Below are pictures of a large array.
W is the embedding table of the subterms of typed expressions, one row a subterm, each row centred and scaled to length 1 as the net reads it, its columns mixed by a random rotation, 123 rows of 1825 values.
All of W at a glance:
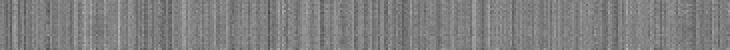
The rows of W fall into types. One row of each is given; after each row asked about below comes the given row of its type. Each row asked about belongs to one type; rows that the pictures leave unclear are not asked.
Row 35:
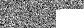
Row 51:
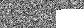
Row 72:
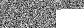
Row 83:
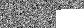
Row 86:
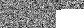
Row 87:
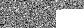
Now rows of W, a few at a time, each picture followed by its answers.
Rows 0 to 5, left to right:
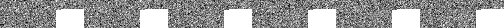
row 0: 87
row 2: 83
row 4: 83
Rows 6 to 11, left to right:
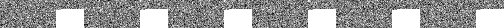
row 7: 87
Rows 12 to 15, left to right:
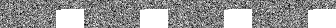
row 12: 83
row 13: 35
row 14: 35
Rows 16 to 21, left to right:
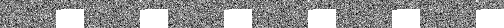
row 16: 51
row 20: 83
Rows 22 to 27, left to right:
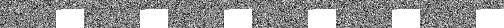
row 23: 86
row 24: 72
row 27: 35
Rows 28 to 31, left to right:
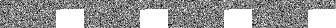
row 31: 35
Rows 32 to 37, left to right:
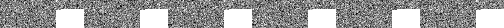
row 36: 83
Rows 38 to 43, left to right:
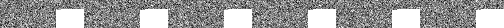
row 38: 72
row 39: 86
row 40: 35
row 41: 86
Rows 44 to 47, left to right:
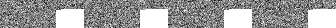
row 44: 86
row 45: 72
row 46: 87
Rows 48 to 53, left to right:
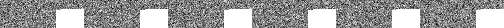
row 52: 35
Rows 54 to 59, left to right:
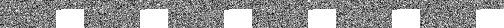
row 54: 87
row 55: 87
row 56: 83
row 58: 86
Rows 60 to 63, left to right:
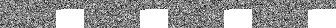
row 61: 51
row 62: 51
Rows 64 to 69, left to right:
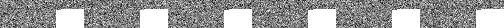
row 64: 86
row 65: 35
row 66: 86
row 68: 87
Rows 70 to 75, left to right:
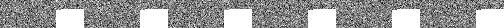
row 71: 87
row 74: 87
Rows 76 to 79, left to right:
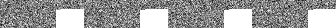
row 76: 35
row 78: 83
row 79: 87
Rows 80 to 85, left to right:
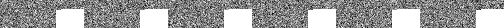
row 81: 83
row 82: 35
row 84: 72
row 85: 86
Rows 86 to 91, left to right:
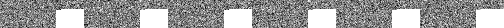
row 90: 83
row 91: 35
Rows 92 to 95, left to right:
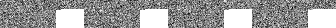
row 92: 83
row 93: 87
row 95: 72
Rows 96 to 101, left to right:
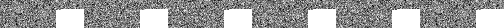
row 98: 87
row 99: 51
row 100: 51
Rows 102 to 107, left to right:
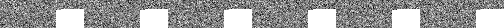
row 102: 87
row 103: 87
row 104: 35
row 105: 86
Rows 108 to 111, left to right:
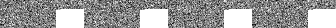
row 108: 35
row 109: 35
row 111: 87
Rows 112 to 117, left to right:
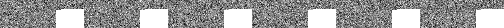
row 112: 86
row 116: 83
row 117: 72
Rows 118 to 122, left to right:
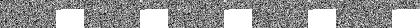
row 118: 51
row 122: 35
